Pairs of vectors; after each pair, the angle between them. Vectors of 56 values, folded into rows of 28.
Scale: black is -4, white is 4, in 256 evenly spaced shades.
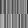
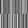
partly aligned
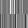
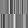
partly opposed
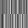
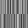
nearly opposite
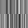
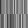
partly aligned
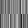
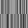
partly aligned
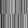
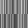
partly opposed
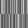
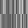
orthogonal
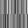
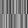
nearly opposite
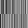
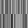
partly aligned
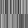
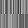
nearly parallel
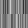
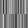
orthogonal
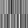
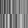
partly opposed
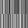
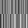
partly aligned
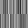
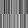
orthogonal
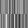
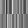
orthogonal
